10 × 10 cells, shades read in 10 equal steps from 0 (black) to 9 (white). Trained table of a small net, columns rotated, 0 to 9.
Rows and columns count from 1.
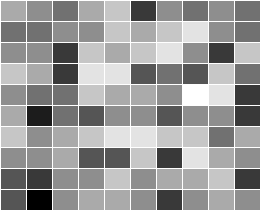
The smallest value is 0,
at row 10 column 2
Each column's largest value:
7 6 6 8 8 8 8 9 8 7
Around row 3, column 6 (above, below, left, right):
6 3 6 8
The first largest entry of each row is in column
5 8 7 4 8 1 5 8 5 4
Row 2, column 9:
5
